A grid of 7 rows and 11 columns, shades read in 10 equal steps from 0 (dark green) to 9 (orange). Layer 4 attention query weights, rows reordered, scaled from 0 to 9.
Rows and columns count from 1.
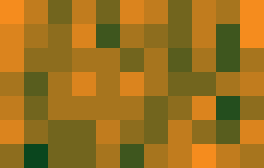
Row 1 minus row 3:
1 2 -1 1 -2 4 1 1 1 4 3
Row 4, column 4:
8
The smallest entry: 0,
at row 7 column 2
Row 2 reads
8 6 5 8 2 6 5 4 7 2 9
